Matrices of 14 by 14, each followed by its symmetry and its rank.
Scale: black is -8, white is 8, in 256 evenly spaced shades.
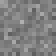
symmetric, full rank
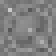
symmetric, rank three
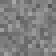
neither, full rank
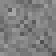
symmetric, full rank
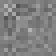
symmetric, rank three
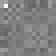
symmetric, rank three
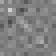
symmetric, rank three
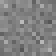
symmetric, rank three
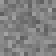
neither, full rank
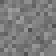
symmetric, full rank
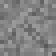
symmetric, full rank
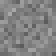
symmetric, full rank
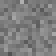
neither, full rank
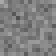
symmetric, full rank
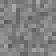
neither, full rank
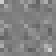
symmetric, rank three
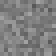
neither, full rank
